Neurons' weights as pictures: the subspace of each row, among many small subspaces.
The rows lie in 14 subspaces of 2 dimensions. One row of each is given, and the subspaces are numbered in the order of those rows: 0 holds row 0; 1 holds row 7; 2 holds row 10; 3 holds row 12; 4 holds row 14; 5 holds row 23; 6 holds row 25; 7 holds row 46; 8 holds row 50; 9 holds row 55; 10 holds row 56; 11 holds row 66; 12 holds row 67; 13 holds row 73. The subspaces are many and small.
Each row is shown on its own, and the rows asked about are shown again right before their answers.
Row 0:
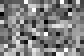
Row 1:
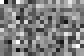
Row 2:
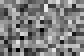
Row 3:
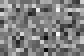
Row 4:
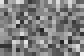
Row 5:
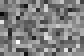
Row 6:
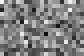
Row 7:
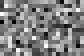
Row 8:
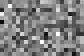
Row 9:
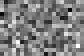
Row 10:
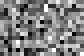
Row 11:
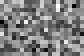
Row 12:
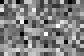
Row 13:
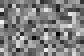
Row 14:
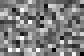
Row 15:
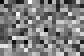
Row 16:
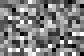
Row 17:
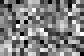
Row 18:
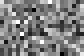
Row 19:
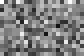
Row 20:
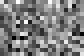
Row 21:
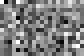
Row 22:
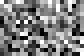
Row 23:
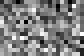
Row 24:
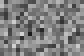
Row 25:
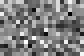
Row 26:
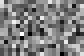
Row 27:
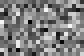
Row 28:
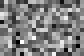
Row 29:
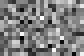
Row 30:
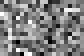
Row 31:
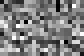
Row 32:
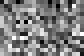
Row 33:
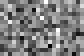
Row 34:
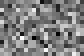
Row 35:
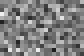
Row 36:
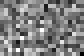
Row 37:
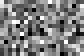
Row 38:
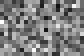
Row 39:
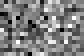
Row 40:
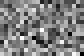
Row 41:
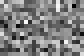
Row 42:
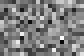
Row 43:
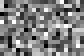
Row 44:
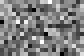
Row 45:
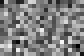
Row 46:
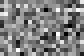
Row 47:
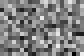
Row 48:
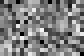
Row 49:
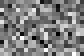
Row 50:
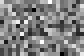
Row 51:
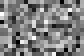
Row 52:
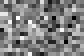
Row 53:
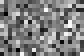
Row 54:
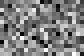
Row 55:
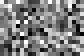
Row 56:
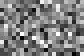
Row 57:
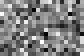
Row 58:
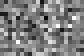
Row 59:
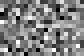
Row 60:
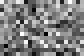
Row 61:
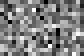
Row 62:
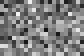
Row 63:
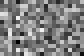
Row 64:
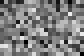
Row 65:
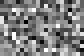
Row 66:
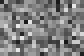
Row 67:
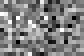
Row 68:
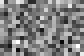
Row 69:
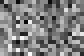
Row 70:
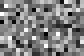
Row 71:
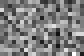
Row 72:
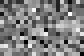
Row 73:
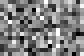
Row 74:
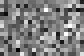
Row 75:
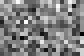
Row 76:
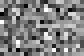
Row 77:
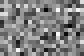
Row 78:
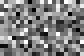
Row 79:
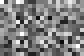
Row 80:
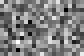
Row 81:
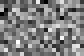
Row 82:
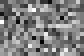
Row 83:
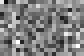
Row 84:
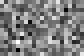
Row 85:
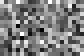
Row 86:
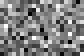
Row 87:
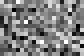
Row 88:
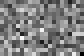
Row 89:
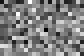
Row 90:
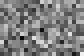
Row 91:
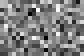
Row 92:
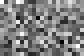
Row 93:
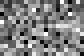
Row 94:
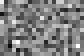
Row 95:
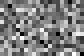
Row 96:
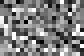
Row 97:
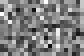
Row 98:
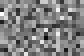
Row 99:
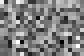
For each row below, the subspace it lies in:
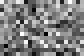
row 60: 0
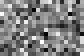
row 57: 9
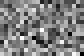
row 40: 10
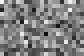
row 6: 3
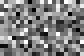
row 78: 1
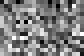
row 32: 5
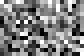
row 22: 5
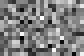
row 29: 13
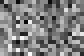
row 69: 5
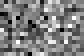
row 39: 12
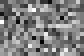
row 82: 8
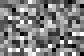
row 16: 4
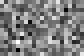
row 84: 11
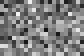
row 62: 1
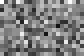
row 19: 3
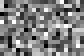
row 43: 1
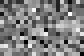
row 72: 6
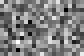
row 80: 11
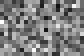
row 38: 11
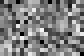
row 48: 9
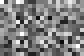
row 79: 0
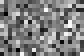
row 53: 7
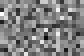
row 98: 4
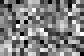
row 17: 9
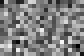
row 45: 6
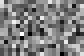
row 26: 8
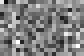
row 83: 3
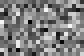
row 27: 10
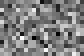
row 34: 10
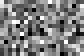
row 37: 8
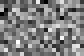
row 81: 13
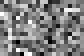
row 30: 5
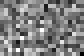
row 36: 2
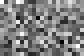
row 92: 0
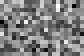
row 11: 11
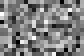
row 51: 0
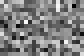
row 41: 11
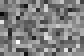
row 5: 9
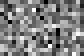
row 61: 13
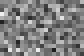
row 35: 4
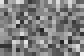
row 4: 6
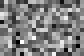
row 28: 0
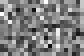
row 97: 13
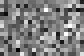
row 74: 7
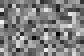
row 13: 10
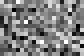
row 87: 12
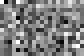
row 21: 3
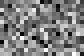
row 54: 10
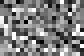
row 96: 12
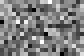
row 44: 8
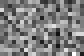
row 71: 4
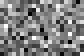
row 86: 7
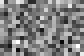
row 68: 6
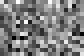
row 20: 5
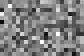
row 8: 2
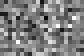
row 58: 12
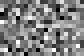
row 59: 4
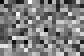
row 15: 1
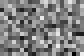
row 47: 4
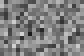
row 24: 8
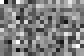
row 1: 3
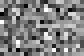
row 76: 2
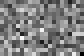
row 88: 2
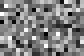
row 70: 1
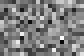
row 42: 13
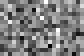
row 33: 13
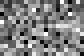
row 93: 6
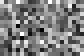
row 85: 9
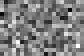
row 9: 3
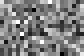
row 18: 8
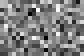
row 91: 7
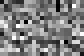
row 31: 11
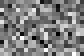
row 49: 10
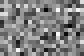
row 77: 7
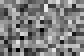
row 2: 2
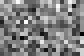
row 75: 5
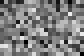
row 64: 6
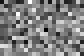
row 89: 1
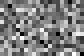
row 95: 2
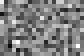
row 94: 1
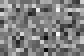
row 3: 7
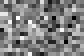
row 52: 12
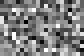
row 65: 12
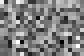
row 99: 0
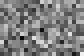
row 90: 10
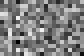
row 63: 9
